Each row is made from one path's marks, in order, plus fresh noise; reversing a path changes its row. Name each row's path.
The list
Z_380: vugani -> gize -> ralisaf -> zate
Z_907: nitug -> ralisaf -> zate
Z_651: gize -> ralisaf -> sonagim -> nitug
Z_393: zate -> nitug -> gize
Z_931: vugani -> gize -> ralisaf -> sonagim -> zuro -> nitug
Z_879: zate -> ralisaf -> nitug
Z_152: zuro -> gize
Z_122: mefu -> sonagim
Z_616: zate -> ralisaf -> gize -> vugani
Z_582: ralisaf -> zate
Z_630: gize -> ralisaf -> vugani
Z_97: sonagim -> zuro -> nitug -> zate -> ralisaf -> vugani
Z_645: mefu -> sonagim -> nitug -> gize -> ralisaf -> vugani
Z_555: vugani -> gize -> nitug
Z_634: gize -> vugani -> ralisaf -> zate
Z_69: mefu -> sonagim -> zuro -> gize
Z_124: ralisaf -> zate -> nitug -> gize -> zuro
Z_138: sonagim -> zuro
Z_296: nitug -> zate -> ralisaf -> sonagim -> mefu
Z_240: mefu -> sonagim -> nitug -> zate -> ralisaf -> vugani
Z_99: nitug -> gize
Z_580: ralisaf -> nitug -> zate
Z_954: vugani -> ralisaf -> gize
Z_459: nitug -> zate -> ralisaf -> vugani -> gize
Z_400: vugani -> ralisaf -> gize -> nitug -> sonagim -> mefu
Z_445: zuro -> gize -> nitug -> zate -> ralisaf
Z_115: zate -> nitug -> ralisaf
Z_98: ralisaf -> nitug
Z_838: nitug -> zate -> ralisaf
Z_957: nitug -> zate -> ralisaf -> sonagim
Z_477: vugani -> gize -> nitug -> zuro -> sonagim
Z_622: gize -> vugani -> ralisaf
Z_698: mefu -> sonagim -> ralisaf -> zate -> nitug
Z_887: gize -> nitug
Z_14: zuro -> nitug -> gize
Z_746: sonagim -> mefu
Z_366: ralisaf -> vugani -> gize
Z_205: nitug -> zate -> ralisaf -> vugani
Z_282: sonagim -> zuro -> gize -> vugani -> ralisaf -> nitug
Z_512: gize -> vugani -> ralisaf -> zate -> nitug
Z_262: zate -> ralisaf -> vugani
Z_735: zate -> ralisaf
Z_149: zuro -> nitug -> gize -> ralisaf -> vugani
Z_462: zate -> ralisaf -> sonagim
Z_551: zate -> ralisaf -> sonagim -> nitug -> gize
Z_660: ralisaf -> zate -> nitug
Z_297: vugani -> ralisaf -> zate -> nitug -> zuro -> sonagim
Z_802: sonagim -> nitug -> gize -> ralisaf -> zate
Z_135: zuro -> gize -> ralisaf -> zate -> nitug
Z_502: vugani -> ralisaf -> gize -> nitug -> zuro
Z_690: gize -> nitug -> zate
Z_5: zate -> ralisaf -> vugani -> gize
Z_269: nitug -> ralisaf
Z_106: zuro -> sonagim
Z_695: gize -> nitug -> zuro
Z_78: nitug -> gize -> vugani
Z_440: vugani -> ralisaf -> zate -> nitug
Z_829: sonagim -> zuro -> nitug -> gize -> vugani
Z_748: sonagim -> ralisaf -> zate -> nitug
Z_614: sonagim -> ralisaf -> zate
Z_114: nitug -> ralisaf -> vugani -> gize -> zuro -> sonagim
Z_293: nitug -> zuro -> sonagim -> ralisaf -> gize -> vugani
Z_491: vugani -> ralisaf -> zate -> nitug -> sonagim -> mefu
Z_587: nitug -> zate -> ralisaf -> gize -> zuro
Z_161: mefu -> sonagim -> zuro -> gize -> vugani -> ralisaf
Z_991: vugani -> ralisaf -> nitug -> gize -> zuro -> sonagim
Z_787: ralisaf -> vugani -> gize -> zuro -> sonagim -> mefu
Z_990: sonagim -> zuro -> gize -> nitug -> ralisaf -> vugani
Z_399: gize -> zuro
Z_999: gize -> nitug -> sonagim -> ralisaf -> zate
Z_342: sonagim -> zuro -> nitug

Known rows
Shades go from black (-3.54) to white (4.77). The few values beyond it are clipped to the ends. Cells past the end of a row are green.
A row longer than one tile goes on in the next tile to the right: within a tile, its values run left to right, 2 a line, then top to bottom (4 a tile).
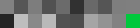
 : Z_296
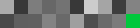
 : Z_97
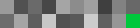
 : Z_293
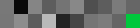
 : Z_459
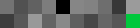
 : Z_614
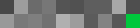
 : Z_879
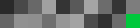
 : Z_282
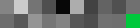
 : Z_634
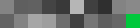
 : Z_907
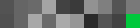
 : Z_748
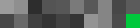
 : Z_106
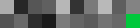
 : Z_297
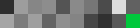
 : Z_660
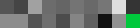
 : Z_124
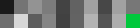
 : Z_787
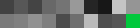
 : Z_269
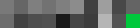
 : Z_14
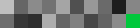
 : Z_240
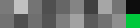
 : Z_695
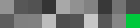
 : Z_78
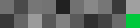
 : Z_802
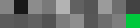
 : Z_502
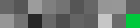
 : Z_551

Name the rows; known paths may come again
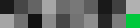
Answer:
Z_161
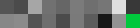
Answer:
Z_124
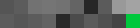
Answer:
Z_445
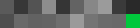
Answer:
Z_138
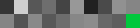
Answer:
Z_622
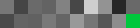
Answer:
Z_829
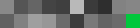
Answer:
Z_907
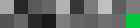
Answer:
Z_297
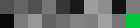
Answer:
Z_746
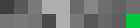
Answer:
Z_931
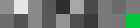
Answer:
Z_999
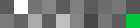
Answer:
Z_651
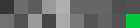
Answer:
Z_555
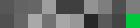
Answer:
Z_748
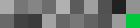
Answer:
Z_645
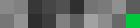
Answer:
Z_462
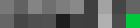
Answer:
Z_14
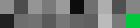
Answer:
Z_491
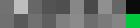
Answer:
Z_399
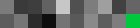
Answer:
Z_477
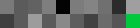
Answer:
Z_614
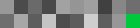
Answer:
Z_293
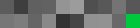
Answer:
Z_99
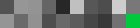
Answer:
Z_580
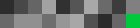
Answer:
Z_282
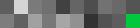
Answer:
Z_512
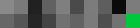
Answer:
Z_122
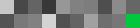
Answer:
Z_205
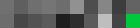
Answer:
Z_152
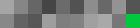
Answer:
Z_262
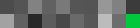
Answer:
Z_393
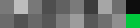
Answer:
Z_695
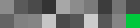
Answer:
Z_78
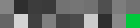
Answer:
Z_114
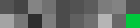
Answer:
Z_5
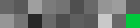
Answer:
Z_551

